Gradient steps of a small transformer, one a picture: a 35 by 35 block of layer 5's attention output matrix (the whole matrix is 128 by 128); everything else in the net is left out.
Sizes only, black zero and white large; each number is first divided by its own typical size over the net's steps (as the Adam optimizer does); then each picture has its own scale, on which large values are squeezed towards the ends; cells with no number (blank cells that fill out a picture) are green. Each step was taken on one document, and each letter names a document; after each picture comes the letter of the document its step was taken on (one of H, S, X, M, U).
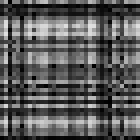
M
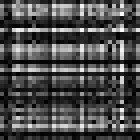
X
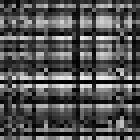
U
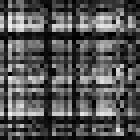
U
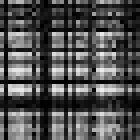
U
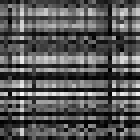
X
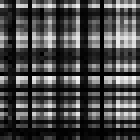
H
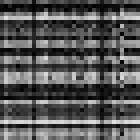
M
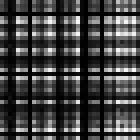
H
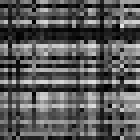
M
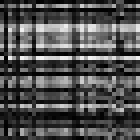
X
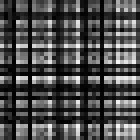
H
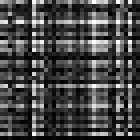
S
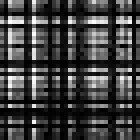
S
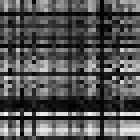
M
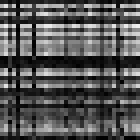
M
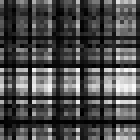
H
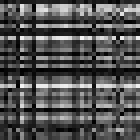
X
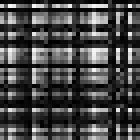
S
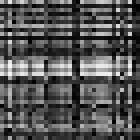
U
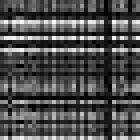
X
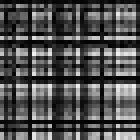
H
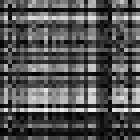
M
